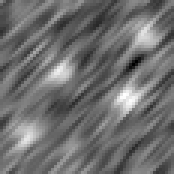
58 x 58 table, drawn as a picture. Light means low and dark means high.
The ninth with the highest average is the top middle. No overall slope runs across the table. Most values sit high, with a long tail of low ones. No lone cell stands out from its neighbours. Four dips sink into the field.
